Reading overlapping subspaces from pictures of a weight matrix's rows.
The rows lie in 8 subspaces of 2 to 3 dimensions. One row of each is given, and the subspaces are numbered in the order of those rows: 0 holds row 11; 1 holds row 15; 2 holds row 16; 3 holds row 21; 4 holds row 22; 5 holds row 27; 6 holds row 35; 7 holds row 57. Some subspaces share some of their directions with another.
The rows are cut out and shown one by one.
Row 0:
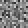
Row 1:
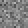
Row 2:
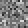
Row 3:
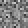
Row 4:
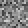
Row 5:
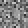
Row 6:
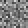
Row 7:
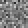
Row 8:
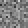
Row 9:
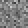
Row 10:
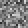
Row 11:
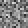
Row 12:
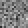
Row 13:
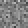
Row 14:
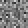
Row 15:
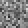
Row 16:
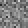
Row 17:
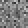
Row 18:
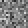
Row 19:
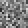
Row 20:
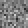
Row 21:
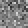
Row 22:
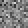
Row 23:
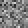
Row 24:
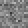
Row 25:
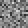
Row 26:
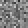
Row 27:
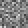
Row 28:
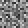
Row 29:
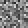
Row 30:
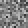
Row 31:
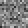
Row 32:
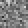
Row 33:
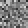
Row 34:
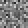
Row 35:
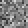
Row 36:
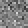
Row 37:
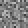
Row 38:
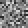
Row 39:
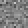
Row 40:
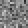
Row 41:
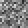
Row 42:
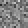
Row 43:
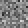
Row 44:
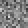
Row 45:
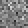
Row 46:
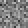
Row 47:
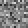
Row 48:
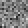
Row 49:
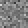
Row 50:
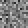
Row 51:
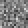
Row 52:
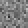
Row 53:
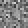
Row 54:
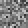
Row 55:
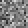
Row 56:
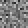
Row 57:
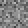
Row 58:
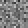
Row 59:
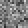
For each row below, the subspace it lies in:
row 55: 6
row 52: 1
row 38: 0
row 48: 5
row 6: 2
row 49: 6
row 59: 7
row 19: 1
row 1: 4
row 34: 0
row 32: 2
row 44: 1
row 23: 4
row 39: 0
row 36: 3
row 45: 3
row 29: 6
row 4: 7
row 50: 1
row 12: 5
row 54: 4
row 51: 5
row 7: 0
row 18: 6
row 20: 5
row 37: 7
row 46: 2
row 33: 2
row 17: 3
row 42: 6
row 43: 7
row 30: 4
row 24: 5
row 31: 5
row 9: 3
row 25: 0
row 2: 7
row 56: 1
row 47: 5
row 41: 4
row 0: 7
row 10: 7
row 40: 7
